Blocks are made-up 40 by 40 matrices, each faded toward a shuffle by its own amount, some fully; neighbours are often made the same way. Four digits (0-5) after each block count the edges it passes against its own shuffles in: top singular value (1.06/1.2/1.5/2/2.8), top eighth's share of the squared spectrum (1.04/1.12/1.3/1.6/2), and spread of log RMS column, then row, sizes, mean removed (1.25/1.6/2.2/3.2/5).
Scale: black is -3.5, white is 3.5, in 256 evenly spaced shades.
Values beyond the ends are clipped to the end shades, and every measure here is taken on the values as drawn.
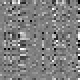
4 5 3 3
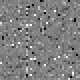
2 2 1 0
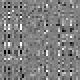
4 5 3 2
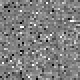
1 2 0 0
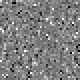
0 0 0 0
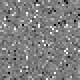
0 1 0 0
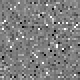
2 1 0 0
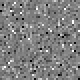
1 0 0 0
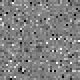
2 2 0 1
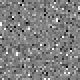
0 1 0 0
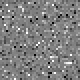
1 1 0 0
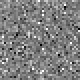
0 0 0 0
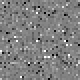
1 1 0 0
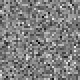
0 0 0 0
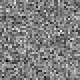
0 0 0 0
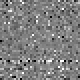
3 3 0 2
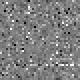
2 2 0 1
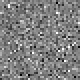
2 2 1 1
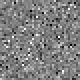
1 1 0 0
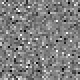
2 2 0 0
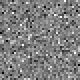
1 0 0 0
